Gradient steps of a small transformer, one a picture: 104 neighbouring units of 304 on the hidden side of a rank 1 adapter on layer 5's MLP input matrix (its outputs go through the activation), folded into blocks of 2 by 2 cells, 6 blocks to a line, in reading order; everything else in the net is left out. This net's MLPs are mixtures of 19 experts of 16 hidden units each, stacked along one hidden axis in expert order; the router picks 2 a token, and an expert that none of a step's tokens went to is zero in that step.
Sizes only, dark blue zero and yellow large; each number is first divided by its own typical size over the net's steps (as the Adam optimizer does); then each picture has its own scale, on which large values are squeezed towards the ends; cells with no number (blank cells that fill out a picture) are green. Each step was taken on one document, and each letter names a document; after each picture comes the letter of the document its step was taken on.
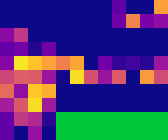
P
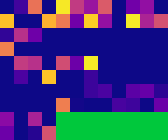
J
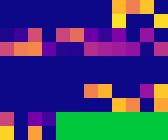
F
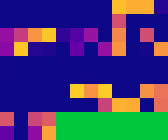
F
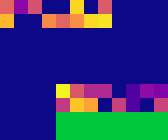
J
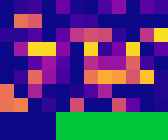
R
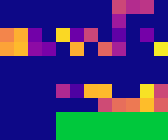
F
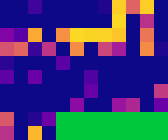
F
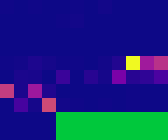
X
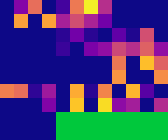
R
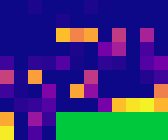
F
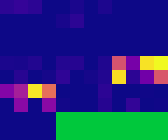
X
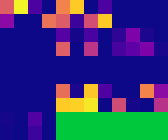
J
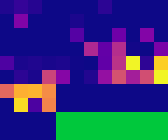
X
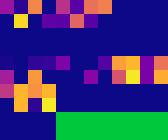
R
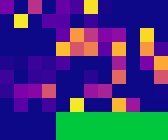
R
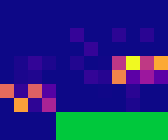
X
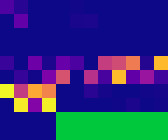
X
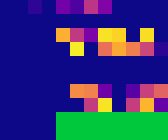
F
